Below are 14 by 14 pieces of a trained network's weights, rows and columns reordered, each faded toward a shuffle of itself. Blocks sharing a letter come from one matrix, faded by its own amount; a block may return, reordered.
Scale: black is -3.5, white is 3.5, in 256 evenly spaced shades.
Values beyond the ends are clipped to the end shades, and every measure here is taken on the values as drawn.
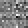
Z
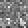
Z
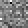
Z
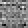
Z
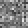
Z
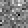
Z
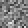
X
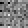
Z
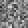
X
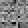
Z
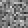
X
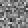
X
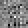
Z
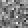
X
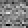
Z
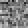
Z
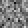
X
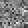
X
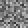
X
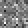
Z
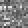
Z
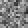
X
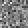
X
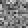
X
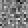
Z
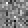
Z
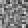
X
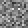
X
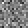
X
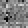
Z
